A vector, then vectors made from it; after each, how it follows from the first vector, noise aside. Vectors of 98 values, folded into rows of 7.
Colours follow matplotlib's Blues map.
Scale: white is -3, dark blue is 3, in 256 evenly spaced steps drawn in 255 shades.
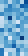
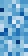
wrapped around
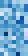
wrapped around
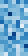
wrapped around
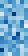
wrapped around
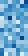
copied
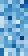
copied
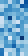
copied
